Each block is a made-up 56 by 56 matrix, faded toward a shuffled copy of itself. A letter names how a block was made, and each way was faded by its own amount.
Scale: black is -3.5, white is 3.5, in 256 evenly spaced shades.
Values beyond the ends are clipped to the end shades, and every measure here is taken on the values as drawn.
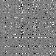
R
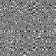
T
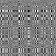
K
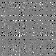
R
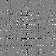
R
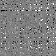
R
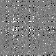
R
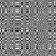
K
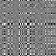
K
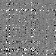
R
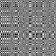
K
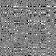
T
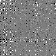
R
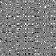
T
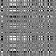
K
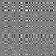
K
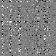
R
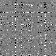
R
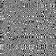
T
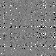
R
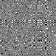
T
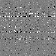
R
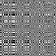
K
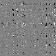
R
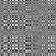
K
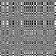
K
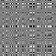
K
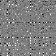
R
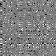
T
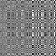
K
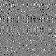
T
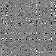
R
